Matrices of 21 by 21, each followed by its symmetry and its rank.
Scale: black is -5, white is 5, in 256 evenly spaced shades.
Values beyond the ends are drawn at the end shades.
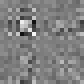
symmetric, rank three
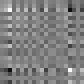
symmetric, rank two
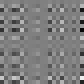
neither, rank one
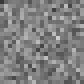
neither, full rank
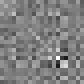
symmetric, rank three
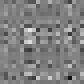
neither, rank two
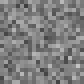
neither, full rank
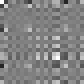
symmetric, rank two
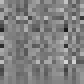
neither, rank three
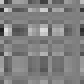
neither, rank one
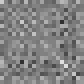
symmetric, rank three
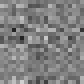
neither, rank three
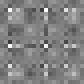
symmetric, rank two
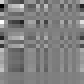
neither, rank one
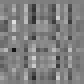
neither, rank two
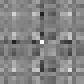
symmetric, rank two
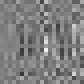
neither, rank three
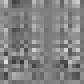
neither, rank two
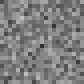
neither, full rank
